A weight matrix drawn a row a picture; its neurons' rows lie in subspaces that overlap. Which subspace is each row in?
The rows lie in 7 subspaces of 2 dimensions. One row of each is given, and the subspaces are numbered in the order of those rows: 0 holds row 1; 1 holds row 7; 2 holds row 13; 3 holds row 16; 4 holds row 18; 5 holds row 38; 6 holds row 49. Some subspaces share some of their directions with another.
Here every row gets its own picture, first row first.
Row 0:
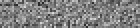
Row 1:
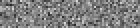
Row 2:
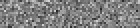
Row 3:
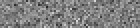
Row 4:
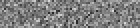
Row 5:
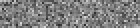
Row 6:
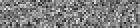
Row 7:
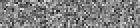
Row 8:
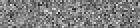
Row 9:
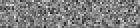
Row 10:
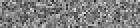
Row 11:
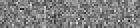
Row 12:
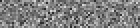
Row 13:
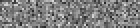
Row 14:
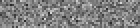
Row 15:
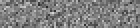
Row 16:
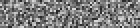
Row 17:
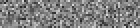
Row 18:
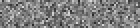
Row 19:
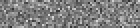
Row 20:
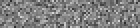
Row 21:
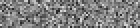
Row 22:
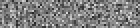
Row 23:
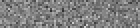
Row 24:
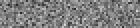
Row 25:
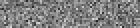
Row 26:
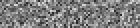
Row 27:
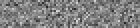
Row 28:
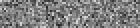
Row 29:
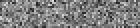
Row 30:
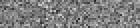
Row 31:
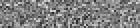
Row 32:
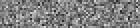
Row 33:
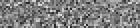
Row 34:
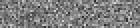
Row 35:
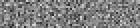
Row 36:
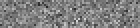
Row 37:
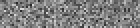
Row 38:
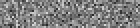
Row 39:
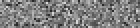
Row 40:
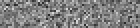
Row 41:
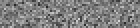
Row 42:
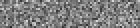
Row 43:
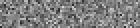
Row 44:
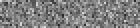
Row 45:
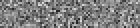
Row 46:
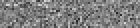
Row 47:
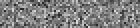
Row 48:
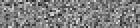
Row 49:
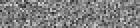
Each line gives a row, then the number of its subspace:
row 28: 2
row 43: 6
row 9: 0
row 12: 0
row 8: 4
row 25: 3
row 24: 3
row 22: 5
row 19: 3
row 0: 6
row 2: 3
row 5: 2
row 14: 0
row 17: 6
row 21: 6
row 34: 5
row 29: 2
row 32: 5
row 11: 1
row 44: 2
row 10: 2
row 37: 1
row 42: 3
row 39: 4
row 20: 2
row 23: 1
